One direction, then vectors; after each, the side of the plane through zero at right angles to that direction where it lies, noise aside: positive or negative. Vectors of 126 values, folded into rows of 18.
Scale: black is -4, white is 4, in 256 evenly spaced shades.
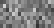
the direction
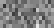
negative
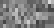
positive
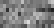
positive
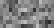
negative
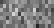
positive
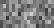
positive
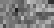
negative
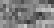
negative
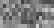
negative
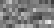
positive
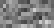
positive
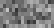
negative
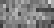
positive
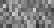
positive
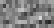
negative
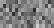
negative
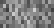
positive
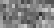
negative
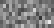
positive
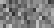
negative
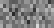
negative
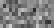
negative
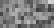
positive
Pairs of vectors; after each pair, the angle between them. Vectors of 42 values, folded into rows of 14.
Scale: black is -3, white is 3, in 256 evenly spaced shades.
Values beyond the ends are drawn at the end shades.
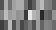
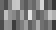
partly aligned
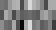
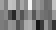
partly aligned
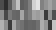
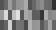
partly opposed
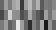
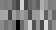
nearly opposite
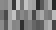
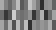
partly aligned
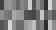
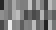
nearly parallel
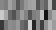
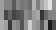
orthogonal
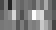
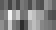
partly aligned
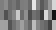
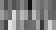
orthogonal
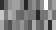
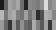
nearly parallel
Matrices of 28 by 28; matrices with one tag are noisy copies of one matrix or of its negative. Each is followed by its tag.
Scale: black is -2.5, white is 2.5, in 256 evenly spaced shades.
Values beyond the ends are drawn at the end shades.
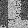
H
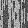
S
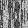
S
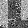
H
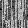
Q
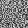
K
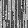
Q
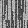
Q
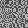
K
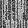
Q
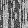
S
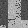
H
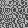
K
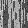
S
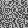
K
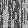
S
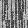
Q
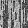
S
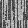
Q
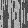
S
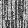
Q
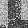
H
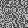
K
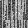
Q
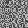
K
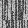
Q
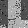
H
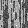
S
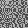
K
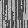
Q
